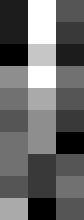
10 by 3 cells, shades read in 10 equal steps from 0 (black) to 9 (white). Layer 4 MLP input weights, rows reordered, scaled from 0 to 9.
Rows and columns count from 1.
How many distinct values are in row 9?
3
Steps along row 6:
up down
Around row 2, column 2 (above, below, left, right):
9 7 1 2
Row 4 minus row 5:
1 3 1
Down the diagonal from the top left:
1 9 1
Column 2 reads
9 9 7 9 6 5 5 2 2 0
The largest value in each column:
6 9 4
